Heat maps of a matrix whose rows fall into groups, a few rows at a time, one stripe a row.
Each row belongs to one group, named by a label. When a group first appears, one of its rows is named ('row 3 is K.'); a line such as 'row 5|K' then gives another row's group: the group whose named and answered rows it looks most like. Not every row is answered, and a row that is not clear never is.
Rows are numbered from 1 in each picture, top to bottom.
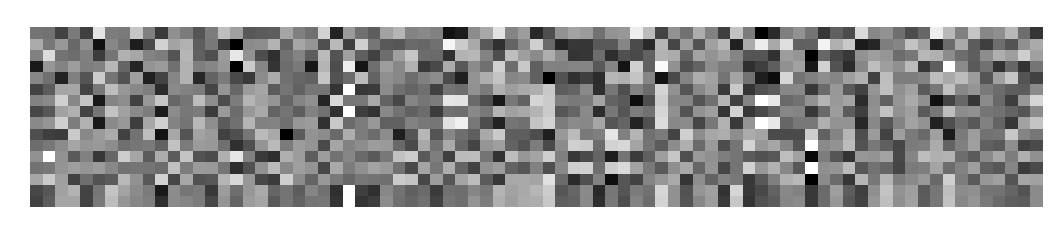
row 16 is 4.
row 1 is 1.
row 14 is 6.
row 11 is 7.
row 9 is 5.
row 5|1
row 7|5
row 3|6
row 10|7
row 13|7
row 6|4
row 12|6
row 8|4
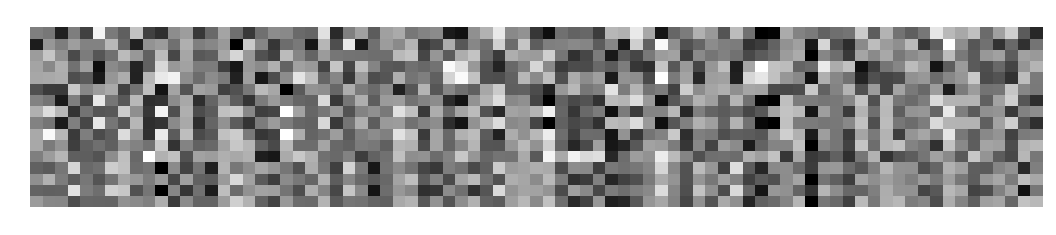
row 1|1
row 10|6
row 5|5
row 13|4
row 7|1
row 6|7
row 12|5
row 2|4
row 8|6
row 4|5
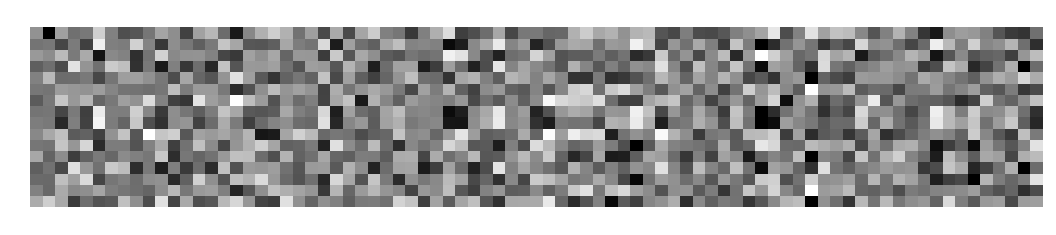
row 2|1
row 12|6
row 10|5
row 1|7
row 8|1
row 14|5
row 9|1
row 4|4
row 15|7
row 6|7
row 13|4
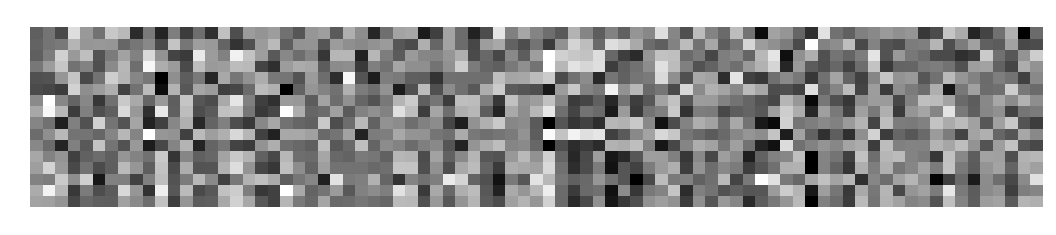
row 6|7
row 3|5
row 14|5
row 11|1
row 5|4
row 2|7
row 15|6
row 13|6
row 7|6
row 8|6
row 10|5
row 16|6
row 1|4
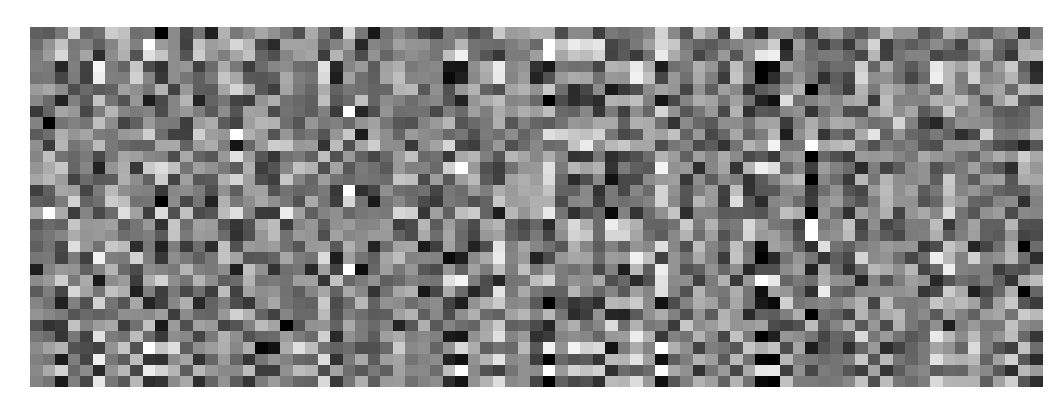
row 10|5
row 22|4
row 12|6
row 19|7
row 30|1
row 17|6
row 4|1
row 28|1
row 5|1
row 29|5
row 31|5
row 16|4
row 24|4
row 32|1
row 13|5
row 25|1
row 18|7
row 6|6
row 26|6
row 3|5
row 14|6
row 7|1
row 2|5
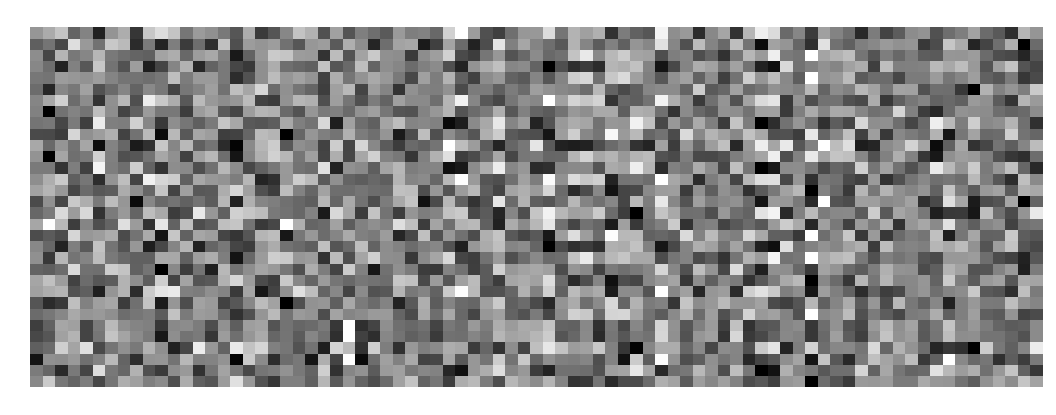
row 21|7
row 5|7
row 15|6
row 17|5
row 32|6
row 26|7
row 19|7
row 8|7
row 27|4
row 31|1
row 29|5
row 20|1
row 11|5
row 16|4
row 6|5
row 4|1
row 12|7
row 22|4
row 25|7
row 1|5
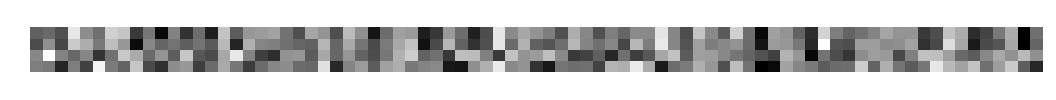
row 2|4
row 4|1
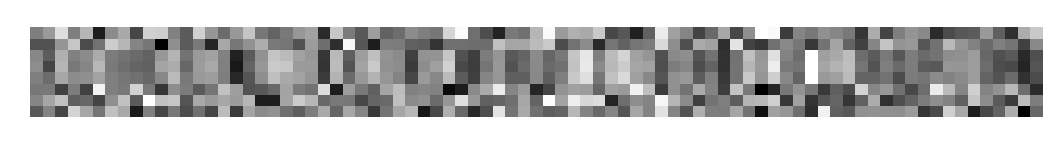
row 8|4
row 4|7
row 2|4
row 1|5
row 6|1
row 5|7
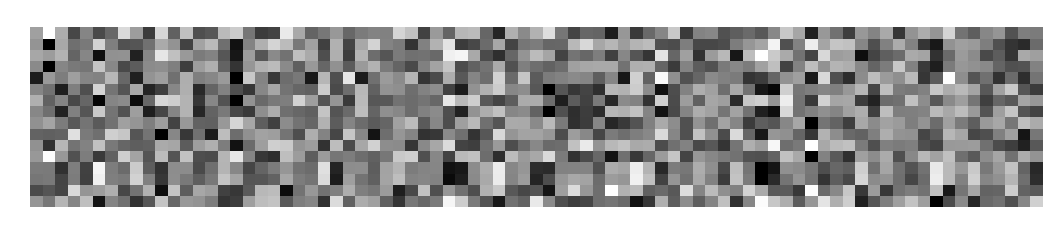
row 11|7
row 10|4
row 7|5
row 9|6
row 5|4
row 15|7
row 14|1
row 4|7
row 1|6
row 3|5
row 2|7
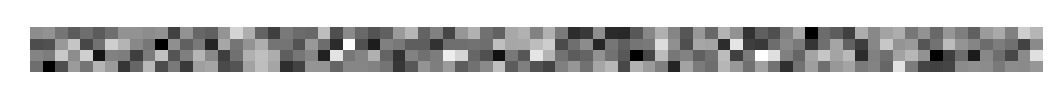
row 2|4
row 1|6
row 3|5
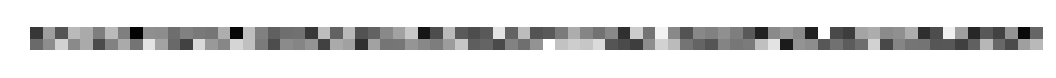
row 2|5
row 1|4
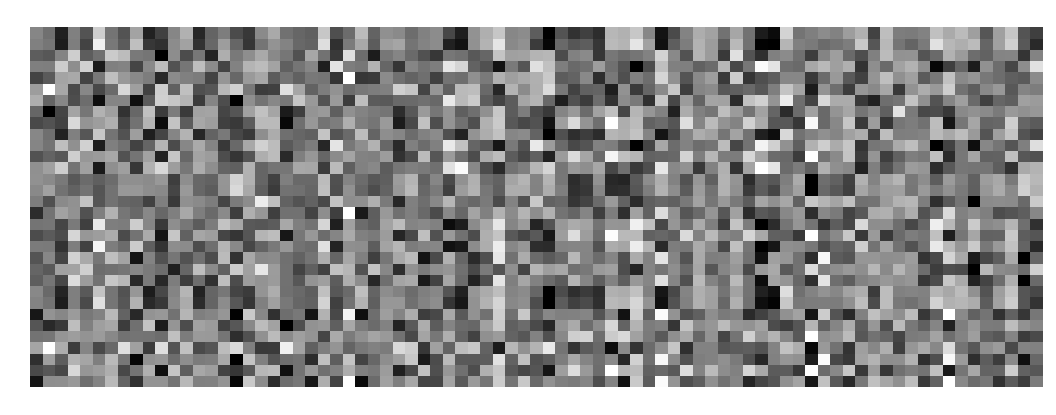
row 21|4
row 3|4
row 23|4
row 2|1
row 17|4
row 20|1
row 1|1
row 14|6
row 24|1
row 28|7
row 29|6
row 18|1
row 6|6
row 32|4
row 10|1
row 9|7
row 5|4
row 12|7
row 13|5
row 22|5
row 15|6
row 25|1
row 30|4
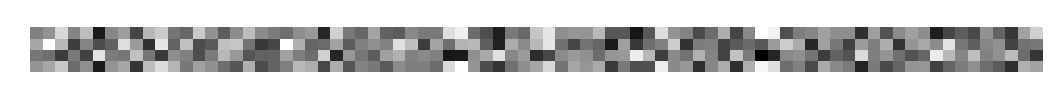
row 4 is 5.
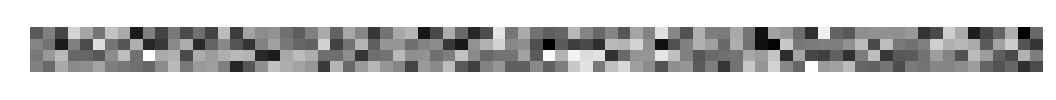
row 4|7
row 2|1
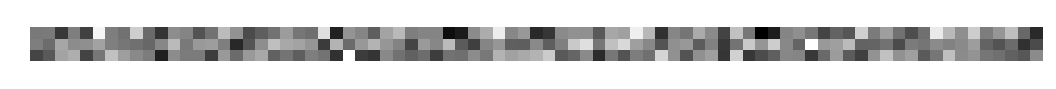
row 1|1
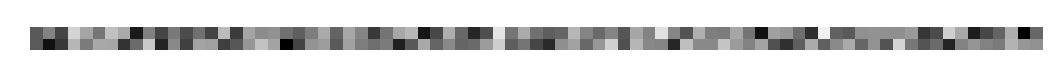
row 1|4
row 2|7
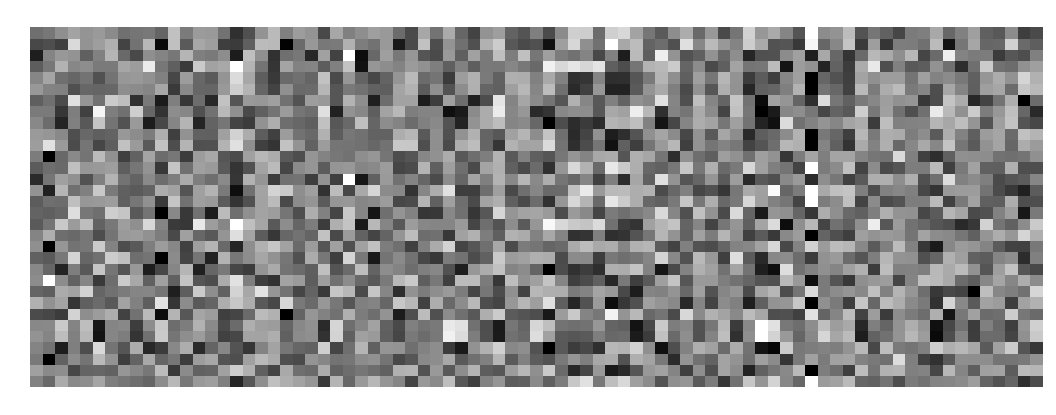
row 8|1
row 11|6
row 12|7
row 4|5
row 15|7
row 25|6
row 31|6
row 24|5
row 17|4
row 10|6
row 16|7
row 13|7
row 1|7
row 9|1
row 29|1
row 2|7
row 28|5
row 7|4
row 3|4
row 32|7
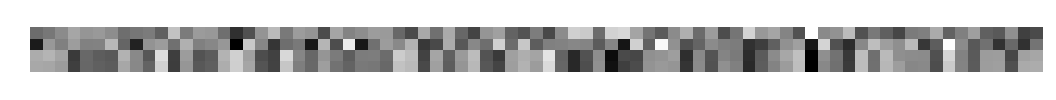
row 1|7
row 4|6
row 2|4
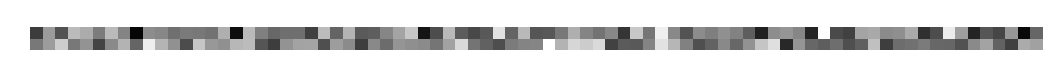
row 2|5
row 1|4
